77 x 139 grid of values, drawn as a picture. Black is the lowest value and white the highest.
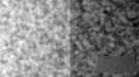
Slope: up to the left. Lone odd cells: none. Average level on the scale: 50%. Seam: vertical, 50% of the way across, the left part higher. Odd patch: calmer, in the bottom right.
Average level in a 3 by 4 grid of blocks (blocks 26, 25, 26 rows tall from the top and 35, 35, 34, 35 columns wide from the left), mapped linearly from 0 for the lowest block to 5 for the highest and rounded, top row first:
5 4 1 0 | 5 4 1 0 | 5 4 1 0
